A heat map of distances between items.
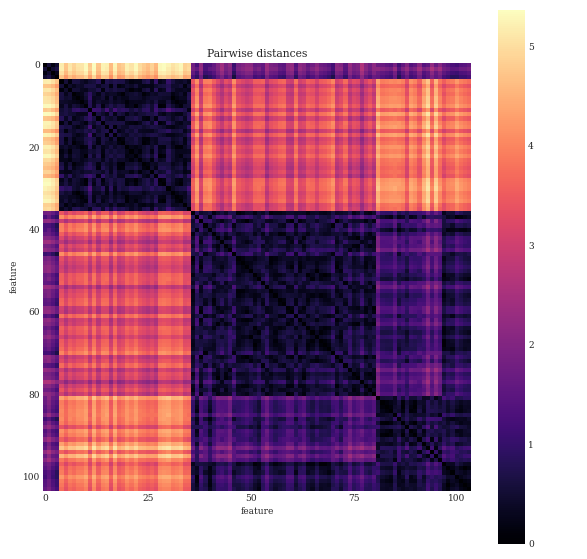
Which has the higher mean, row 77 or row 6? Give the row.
6
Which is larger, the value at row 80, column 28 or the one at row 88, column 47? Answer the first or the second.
the first
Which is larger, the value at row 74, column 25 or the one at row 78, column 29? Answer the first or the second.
the second
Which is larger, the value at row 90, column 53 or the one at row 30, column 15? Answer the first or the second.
the first
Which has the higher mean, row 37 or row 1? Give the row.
1
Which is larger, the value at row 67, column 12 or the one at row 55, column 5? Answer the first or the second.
the first
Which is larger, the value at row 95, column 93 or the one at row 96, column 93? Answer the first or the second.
the second
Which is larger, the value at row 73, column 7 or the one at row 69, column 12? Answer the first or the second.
the second
